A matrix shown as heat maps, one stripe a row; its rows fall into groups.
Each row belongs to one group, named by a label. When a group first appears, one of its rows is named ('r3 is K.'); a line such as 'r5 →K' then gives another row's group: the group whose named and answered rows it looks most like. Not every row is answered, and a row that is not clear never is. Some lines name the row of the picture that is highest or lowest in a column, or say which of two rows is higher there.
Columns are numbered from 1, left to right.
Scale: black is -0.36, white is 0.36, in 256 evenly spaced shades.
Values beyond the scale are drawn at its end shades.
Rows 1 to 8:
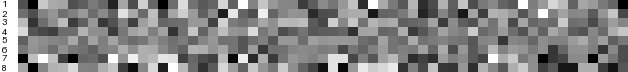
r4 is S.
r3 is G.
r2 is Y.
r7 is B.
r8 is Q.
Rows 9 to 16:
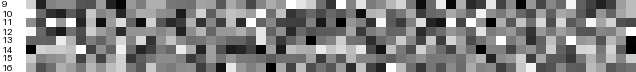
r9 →G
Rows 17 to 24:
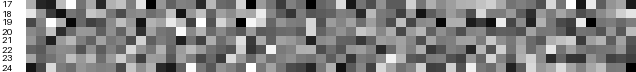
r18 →S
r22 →Y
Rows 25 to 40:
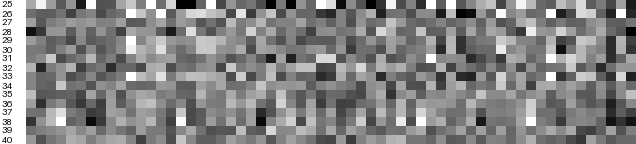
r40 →Q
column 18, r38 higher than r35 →No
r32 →G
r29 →Y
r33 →Y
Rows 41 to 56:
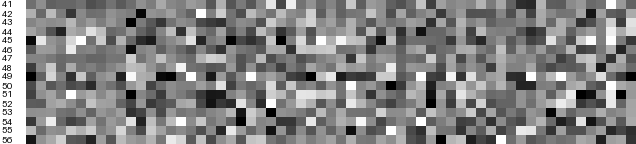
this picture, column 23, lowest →45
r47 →Y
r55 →Q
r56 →B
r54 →B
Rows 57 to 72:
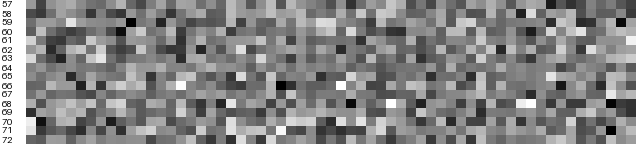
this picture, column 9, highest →68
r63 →S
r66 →B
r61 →S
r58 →G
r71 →S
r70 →G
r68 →Q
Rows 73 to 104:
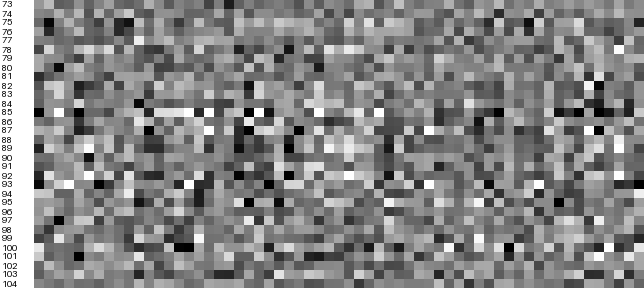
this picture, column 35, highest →85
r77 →Y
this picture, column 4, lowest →88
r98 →G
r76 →G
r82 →B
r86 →Y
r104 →Y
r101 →Y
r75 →G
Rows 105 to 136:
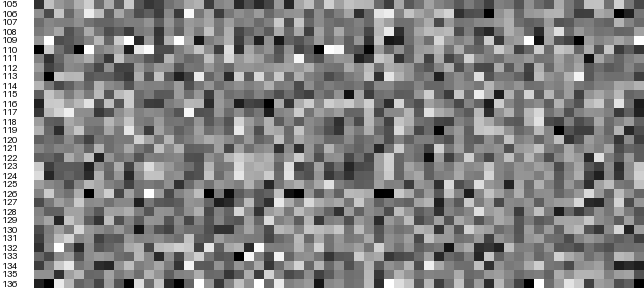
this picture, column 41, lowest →119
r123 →S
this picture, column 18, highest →132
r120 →Y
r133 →Y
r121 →Q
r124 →S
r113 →G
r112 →G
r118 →Q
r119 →Q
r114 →S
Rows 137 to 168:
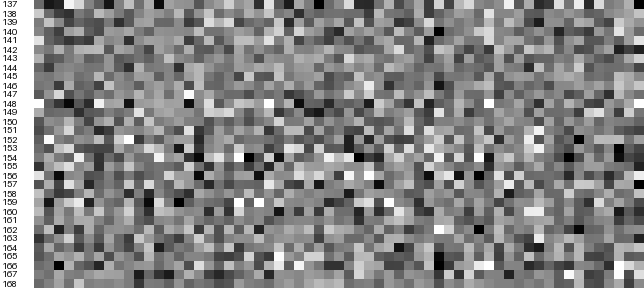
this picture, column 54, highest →167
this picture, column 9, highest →152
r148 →S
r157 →B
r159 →G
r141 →S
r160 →Q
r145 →Y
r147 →B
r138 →S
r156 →G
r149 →Y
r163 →G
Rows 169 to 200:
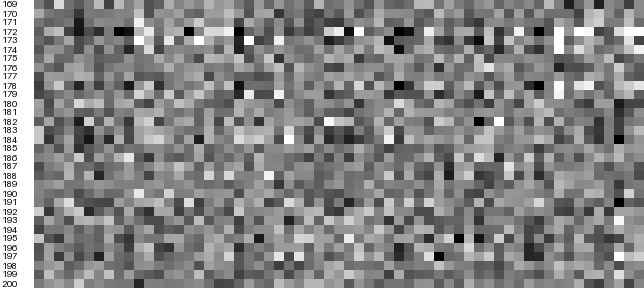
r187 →B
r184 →S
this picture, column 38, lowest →172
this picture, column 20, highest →172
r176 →Q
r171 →Y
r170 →Y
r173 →Y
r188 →B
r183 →S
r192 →G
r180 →Q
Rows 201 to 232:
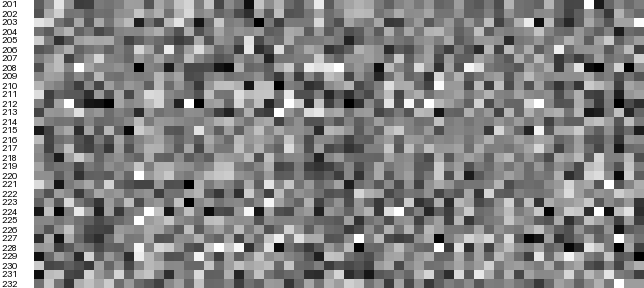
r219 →Y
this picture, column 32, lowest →212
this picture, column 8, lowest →212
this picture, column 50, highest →203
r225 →Y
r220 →Y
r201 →B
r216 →S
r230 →S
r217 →S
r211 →S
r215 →G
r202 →B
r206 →Y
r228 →Y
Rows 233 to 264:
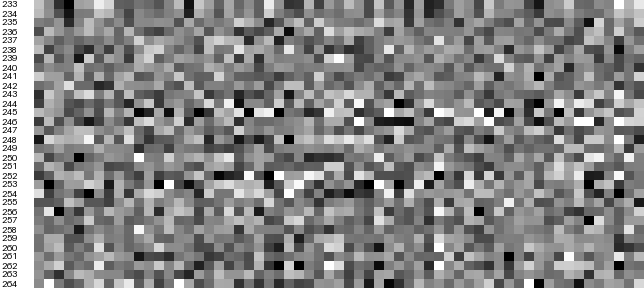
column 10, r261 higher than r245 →No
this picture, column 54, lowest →240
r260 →Q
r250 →Y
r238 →S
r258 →Y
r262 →Q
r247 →Q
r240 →Y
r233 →S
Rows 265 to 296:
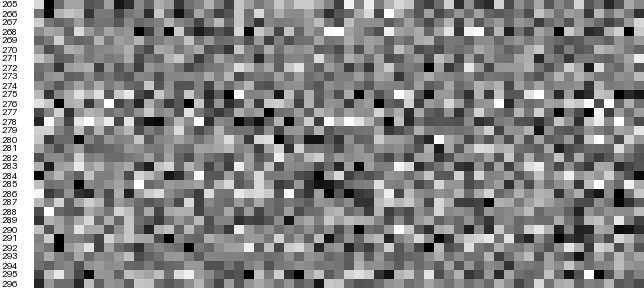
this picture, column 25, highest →282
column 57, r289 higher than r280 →No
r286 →S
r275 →Q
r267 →G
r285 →Y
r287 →Q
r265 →G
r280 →Y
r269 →B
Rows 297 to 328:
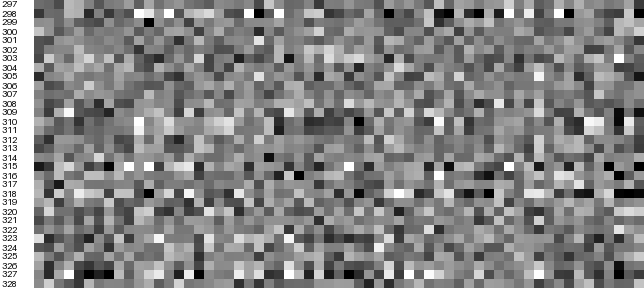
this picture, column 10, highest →315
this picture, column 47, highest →308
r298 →Y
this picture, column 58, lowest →315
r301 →G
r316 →Q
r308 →G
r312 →G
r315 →B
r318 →Q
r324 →B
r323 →S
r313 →G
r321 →G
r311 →Y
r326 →S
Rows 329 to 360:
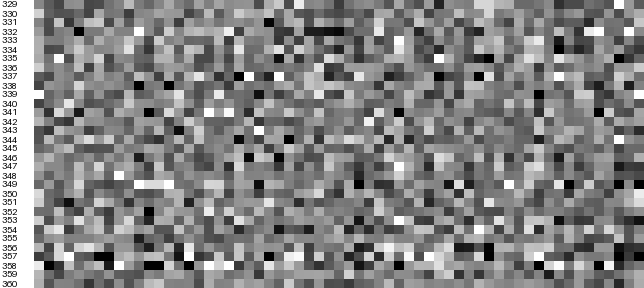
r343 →G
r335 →Q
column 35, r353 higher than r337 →No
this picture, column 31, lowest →332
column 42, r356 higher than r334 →Yes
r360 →S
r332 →Y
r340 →B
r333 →Q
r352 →B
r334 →Q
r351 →S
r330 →S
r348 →Q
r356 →Q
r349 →Y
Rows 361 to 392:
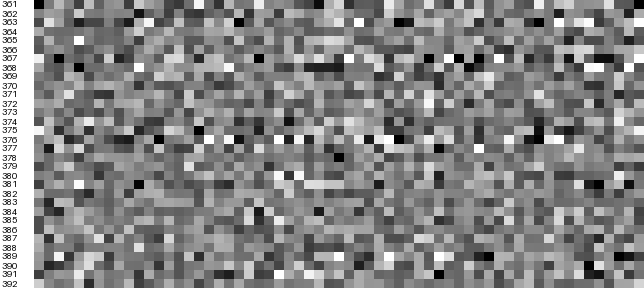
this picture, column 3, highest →389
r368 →Y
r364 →Y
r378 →Y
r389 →Q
